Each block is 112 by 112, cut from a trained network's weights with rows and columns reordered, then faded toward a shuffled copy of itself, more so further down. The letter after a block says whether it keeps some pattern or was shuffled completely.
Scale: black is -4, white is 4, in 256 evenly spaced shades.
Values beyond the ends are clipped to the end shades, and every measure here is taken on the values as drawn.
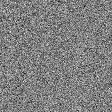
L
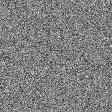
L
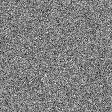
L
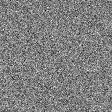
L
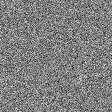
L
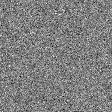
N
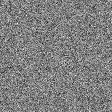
L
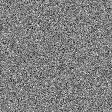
L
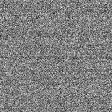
N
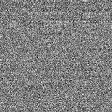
N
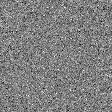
L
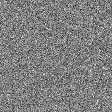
L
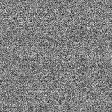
N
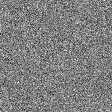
L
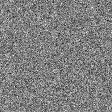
L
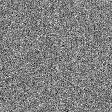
N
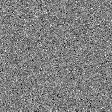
N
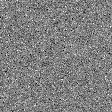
L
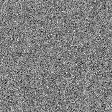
N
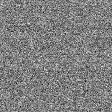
N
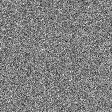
L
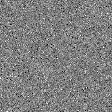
N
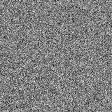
N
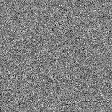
N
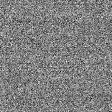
N
